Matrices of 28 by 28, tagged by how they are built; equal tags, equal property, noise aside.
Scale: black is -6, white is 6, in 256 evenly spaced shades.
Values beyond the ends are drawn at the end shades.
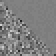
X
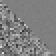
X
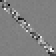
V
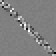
V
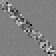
V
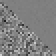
X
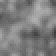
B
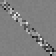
V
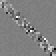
V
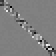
V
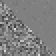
X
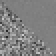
X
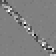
V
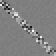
V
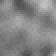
B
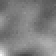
B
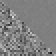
X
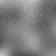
B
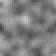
B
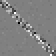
V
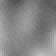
B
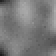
B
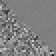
X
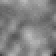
B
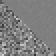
X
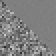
X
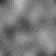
B
